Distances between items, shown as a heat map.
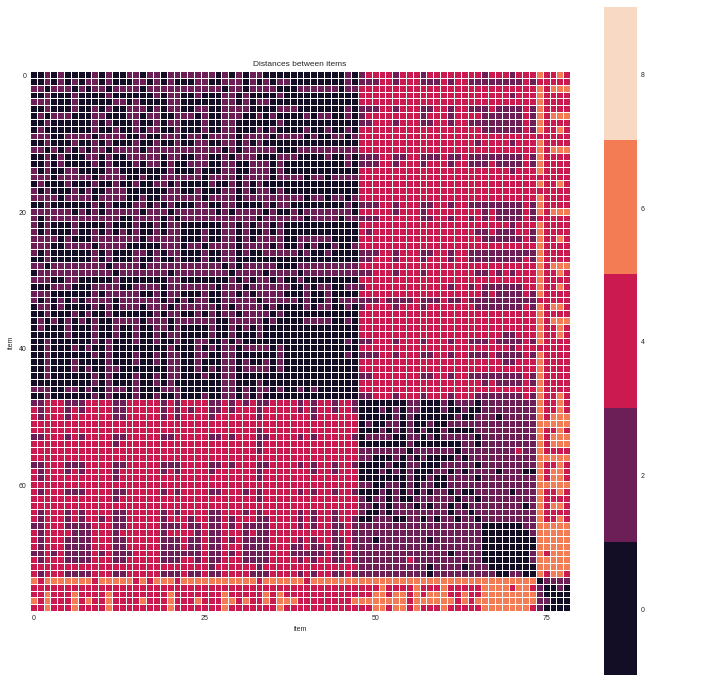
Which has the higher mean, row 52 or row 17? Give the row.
52
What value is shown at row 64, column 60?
2
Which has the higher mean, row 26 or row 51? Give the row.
51
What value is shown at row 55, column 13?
4
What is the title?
Distances between items
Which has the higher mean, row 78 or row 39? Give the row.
78
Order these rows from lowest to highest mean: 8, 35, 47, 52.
47, 8, 35, 52
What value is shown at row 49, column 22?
4
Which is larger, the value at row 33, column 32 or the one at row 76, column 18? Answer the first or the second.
the second
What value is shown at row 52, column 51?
2
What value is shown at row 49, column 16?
4
